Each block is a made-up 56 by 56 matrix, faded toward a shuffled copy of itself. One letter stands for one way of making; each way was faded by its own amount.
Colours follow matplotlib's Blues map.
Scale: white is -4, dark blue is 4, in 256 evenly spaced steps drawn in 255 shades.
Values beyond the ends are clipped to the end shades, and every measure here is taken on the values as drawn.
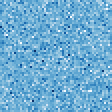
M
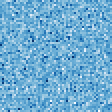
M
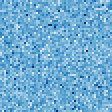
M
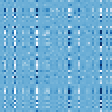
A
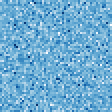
M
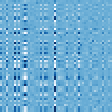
A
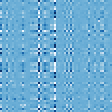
A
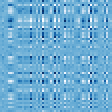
A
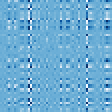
A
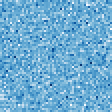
M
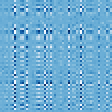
A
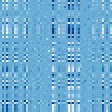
A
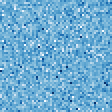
M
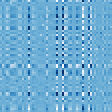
A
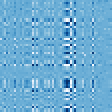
A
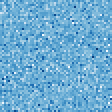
M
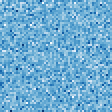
M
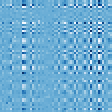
A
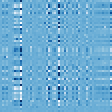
A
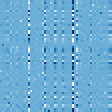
A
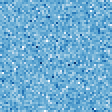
M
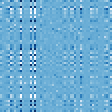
A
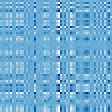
A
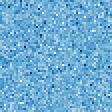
M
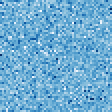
M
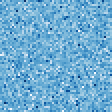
M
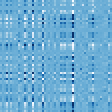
A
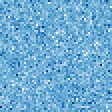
M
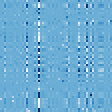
A
